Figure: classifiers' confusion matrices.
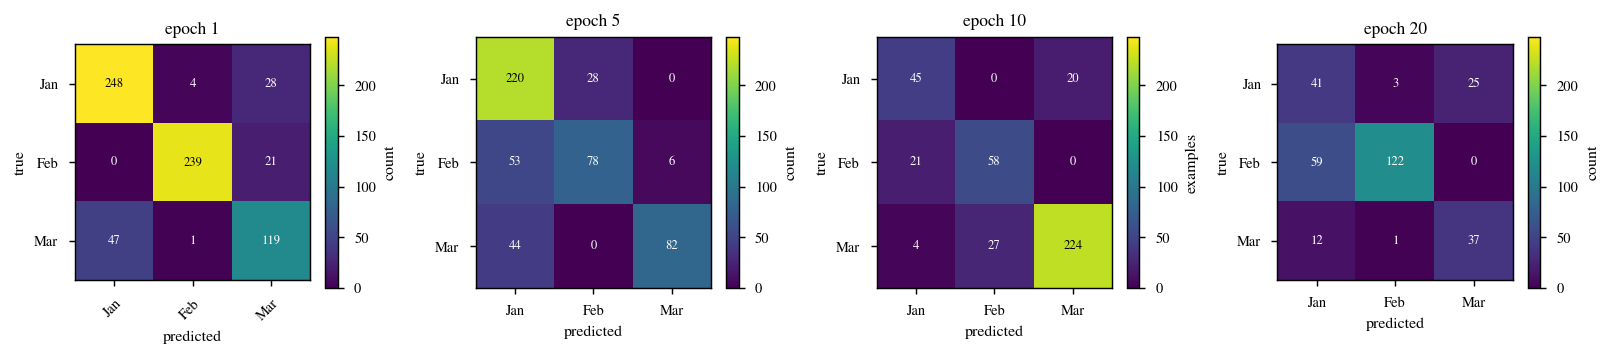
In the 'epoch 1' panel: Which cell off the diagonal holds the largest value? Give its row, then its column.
Mar, Jan
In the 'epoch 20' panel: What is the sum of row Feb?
181
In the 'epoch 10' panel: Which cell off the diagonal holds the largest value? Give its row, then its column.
Mar, Feb
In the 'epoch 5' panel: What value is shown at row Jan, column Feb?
28
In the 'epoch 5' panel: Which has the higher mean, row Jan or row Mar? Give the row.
Jan
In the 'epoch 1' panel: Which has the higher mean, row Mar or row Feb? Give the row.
Feb
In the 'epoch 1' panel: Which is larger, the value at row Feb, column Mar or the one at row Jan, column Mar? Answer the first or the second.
the second
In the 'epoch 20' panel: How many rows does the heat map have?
3
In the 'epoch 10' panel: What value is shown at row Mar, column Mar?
224
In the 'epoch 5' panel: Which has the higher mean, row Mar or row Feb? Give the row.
Feb
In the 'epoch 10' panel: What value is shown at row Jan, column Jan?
45
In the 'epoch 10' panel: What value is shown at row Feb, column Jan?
21
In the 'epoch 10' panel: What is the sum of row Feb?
79
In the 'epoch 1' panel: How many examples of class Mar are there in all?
167
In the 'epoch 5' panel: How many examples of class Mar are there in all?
126
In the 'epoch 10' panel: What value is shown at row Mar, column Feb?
27
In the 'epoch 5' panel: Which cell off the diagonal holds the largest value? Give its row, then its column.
Feb, Jan
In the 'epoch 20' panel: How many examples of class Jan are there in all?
69
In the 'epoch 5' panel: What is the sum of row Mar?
126
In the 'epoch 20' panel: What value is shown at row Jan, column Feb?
3
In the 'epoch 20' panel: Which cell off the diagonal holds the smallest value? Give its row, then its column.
Feb, Mar
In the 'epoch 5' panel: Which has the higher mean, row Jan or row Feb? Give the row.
Jan
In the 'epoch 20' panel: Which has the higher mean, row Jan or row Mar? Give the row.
Jan
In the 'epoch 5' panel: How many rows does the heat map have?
3
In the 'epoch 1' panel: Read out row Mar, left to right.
47 1 119
